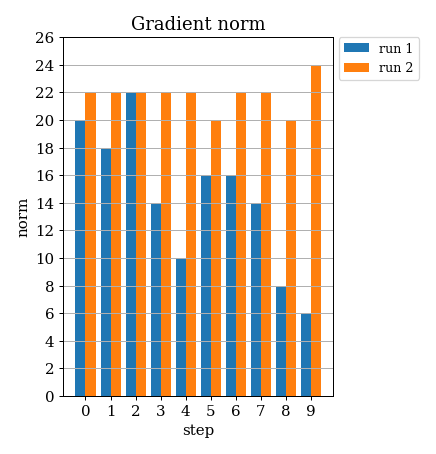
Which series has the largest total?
run 2
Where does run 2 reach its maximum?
9
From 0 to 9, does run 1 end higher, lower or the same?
lower
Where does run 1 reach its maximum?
2
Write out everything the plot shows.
Title: Gradient norm
x-axis: step, ticks 0 1 2 3 4 5 6 7 8 9
y-axis: norm, ticks 0 2 4 6 8 10 12 14 16 18 20 22 24 26
Legend: run 1, run 2
Values:
run 1: 20 18 22 14 10 16 16 14 8 6
run 2: 22 22 22 22 22 20 22 22 20 24
